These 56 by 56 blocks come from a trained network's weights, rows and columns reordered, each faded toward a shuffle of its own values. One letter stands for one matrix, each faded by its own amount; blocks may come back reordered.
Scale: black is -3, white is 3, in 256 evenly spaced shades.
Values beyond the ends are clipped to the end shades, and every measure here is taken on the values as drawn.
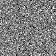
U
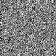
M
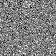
U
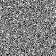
U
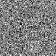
M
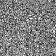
M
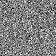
U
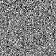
M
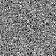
M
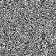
M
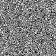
U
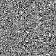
M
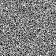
U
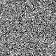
U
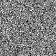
U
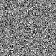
M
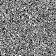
U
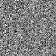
M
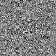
M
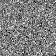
U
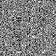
M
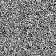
U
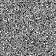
U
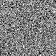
U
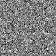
M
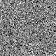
U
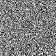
M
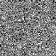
M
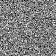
U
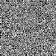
M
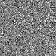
M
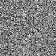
M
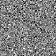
M
